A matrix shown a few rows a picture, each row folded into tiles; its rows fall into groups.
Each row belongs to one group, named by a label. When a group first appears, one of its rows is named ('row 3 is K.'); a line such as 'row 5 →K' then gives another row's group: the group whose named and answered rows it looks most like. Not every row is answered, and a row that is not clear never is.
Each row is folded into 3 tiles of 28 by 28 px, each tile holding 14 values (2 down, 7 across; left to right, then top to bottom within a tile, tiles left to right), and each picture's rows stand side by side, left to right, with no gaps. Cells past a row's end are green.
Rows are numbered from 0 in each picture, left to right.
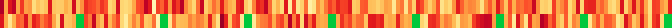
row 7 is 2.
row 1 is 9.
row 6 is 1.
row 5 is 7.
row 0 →1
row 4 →1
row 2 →2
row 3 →2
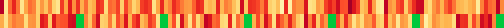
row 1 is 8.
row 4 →9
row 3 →2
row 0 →7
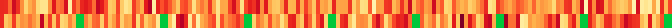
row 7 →1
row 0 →9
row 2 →7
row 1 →9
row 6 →8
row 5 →8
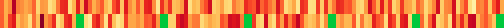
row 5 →8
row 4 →2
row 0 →8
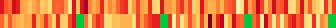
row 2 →8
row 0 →9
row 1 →7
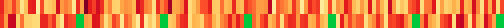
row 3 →8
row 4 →2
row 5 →2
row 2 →7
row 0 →8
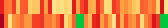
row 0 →1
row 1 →8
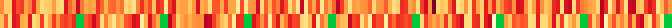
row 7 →8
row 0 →7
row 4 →7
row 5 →2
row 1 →8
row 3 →1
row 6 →9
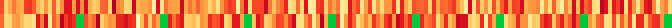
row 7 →8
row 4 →7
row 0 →7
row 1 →1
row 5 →1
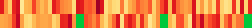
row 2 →1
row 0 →7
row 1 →9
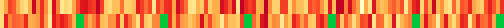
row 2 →9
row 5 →2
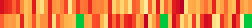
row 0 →9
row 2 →2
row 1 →1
